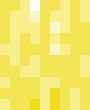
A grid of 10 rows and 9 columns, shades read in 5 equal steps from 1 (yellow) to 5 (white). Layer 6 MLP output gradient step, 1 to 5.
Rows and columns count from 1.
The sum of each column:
23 25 24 28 23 25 24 22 24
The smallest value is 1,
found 3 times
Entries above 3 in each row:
1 1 1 0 1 0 0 0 0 0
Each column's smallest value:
2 2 2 1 2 1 2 2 2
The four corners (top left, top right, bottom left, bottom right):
2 3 3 2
